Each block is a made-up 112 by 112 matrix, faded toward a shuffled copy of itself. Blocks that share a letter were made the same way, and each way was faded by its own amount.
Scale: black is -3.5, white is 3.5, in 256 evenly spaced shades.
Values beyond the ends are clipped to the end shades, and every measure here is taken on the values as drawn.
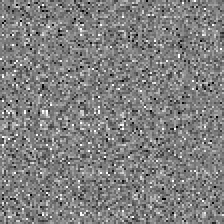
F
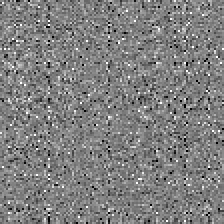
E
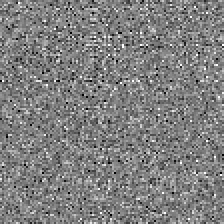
F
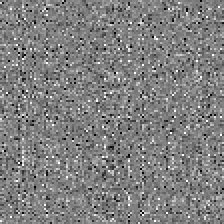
E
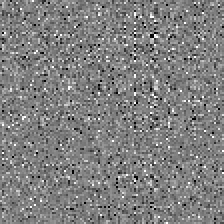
E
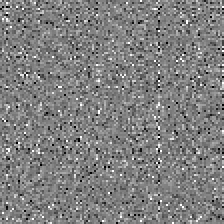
E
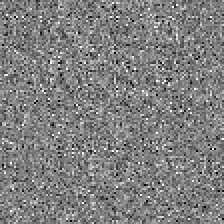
F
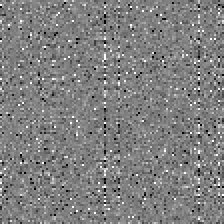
E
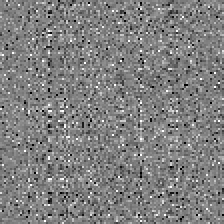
E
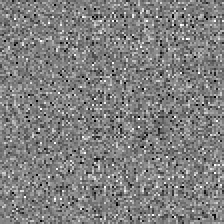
F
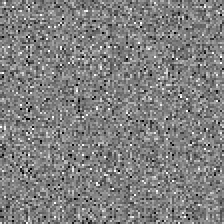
F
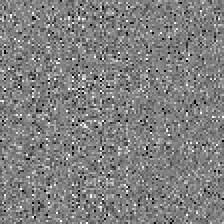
E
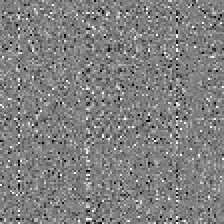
E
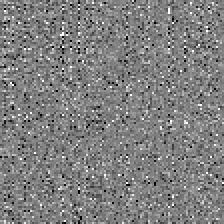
E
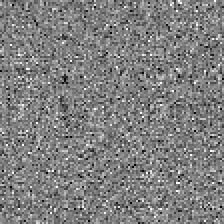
F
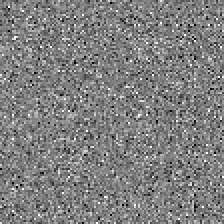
F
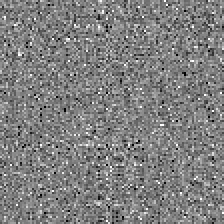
F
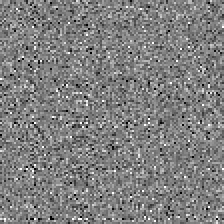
F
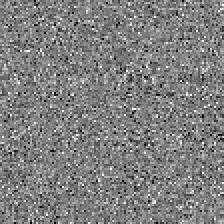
F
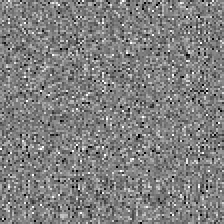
F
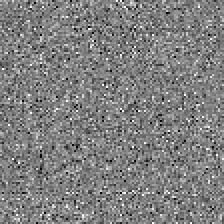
F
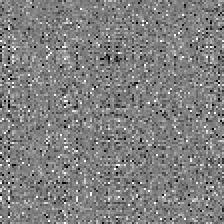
E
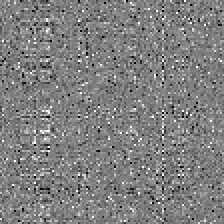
E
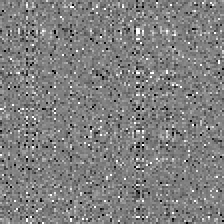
E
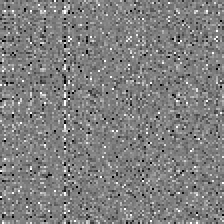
E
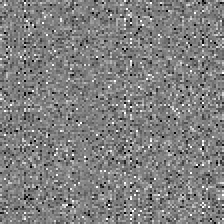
E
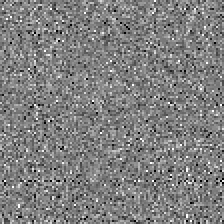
F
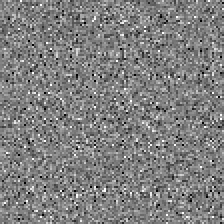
F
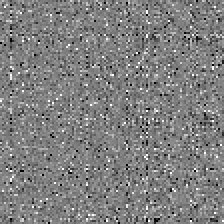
E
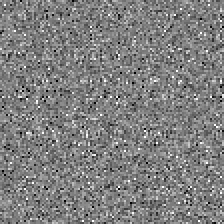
F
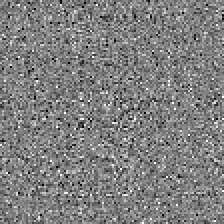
F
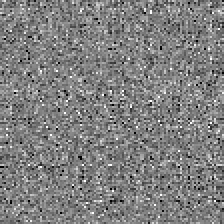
F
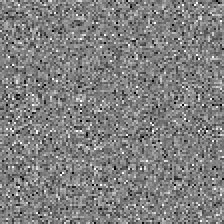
F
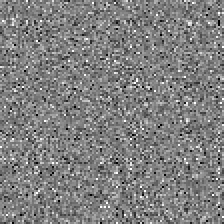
F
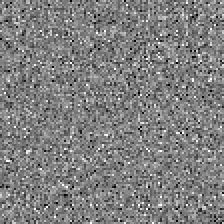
F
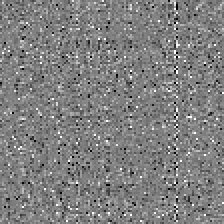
E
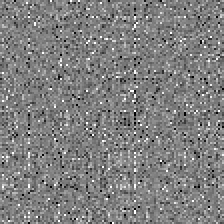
E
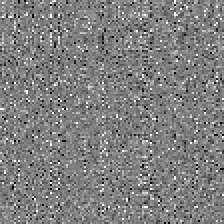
E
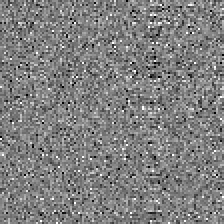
F
